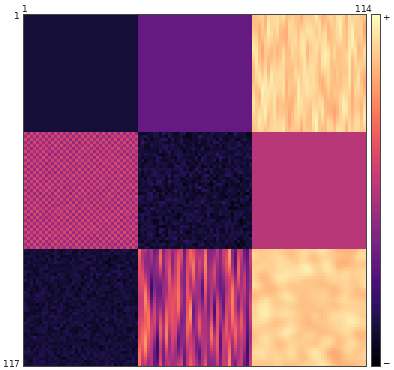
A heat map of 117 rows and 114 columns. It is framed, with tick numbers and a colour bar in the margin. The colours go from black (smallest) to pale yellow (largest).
The table splits into 3 rows of 3 panels. Panel 1,1: very low, flat. Panel 1,2: low, flat. Panel 1,3: very high, streaked downward, faint in contrast. Panel 2,1: middling, checkered. Panel 2,2: very low, fine-grained, faint in contrast. Panel 2,3: middling, flat. Panel 3,1: very low, fine-grained, faint in contrast. Panel 3,2: middling, streaked downward, strong in contrast. Panel 3,3: very high, blotchy, faint in contrast.
